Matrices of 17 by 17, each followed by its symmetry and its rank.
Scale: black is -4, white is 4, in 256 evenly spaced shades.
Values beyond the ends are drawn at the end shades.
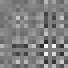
symmetric, rank two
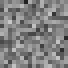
neither, full rank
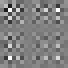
symmetric, rank two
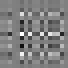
neither, rank one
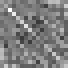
symmetric, full rank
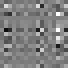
neither, rank two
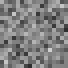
symmetric, full rank
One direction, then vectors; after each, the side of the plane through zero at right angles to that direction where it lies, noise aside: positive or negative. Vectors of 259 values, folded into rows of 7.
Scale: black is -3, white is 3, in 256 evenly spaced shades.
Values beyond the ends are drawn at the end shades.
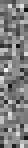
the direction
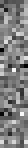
negative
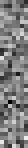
negative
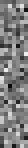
positive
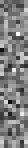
negative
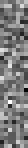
positive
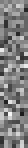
positive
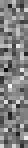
negative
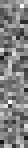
positive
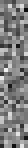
positive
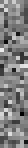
positive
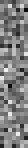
positive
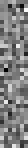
negative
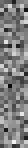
positive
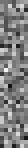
positive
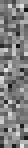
positive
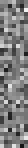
negative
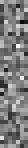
negative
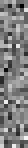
negative
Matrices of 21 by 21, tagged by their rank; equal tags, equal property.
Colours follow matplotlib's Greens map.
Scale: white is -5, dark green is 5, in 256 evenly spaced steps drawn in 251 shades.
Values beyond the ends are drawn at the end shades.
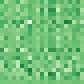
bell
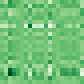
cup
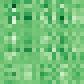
bell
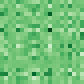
bell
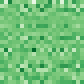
bell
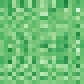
bell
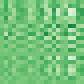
cup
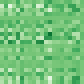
cup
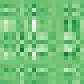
cup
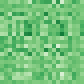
bell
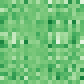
bell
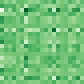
cup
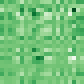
bell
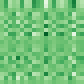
cup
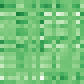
cup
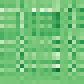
cup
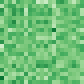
bell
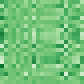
cup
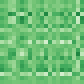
cup
